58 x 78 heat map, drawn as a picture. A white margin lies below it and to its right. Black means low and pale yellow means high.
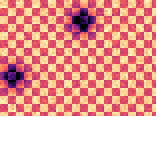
No single row or column stands out from its neighbours. Two dips sink into the field. The ninth with the lowest average is the top middle. The halves do not mirror each other. Overall the values sit about 70% of the way up the scale. There is no overall slope.
